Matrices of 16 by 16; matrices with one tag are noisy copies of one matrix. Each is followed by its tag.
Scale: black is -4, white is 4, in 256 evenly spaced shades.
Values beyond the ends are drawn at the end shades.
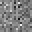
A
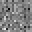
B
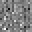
B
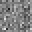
B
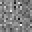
A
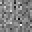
A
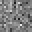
A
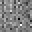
A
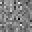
A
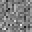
B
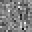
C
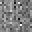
A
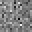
A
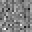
B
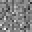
B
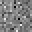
A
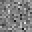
C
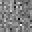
A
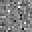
C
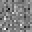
B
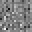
B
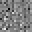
B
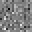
B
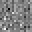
B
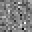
C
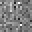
A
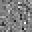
C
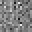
A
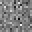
A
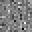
C
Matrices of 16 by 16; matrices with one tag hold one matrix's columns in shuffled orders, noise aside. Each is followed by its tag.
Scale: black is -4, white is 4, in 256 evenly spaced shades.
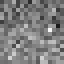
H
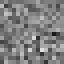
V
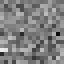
V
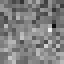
H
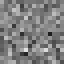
V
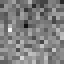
H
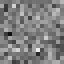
V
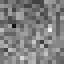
H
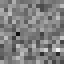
V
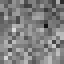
H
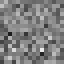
V
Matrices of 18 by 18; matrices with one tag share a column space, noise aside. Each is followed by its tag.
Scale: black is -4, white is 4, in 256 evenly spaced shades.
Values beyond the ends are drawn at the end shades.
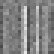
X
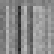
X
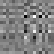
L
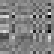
L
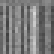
X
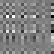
L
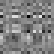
L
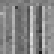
X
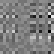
L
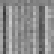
X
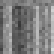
X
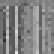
X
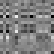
L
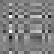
L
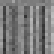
X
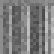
X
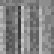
X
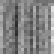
X
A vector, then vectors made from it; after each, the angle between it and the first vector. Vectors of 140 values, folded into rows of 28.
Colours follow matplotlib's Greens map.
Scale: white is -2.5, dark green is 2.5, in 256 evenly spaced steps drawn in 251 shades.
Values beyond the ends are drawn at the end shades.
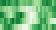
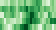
nearly opposite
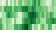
nearly opposite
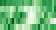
nearly parallel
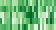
partly opposed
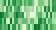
partly aligned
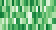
orthogonal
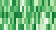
orthogonal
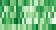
partly aligned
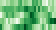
nearly opposite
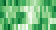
nearly parallel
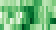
nearly opposite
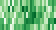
partly opposed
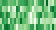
partly aligned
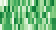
orthogonal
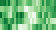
nearly parallel
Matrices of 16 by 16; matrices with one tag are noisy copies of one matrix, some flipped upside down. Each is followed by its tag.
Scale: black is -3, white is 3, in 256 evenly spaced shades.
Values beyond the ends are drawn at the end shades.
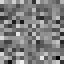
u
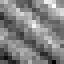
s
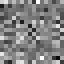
u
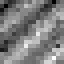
s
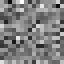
u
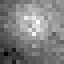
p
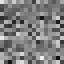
u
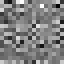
u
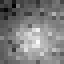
p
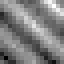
s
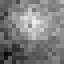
p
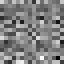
u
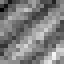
s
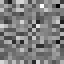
u
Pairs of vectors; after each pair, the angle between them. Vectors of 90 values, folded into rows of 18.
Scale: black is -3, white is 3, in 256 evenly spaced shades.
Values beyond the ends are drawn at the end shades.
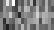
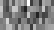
partly opposed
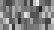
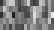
partly opposed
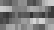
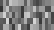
orthogonal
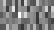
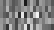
partly opposed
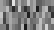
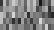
partly aligned
